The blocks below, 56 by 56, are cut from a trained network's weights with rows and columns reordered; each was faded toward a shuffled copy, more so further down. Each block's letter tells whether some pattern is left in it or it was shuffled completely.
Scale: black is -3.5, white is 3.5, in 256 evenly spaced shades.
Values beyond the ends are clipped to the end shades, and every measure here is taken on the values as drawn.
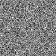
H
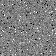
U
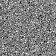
U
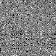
H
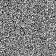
U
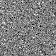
U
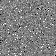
U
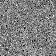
U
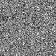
H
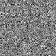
H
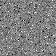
U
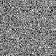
H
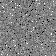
U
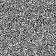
U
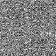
H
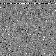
H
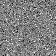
U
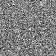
U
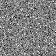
U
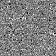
H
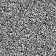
U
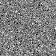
U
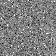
U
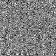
H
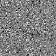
H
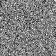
U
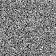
U
